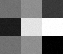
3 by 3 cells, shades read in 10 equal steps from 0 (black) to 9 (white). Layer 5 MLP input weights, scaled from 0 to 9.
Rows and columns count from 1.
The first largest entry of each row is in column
2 3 2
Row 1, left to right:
4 5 2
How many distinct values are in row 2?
3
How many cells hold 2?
1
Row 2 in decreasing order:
9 8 1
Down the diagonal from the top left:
4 8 0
